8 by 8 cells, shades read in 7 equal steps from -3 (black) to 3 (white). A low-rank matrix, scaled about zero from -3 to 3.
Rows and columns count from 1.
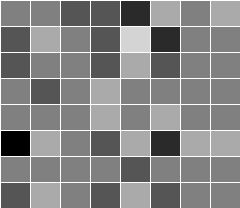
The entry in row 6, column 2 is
1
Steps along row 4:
down up up down same same same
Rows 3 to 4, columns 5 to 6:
1 -1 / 0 0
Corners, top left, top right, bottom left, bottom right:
0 1 -1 0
